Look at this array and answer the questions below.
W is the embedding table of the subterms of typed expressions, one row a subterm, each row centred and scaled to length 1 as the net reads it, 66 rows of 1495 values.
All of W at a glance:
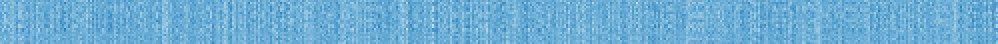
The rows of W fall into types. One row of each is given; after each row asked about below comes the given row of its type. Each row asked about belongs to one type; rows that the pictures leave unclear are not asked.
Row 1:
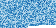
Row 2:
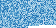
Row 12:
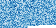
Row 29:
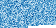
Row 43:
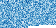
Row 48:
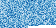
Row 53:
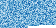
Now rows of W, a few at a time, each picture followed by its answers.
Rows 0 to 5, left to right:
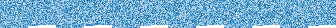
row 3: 29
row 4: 43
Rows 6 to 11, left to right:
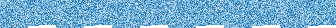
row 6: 48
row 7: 1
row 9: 53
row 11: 48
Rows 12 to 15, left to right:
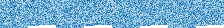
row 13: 1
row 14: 48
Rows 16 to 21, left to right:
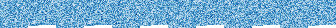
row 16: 1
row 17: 1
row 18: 29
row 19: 29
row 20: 53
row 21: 29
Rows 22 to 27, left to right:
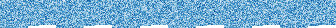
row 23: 12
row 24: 43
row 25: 53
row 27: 1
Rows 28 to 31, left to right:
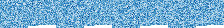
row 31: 1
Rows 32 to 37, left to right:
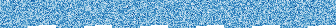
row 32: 12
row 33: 43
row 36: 29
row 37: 12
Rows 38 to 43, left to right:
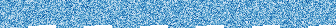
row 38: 29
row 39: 12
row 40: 48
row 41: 12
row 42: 43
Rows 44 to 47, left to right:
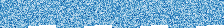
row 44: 2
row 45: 29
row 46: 2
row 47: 48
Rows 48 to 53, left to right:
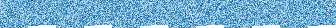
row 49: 29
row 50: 2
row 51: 48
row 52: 43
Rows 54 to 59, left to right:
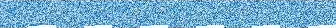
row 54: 1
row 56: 2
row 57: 43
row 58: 12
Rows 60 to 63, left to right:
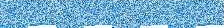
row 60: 1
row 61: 48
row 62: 2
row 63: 1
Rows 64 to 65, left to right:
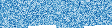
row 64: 2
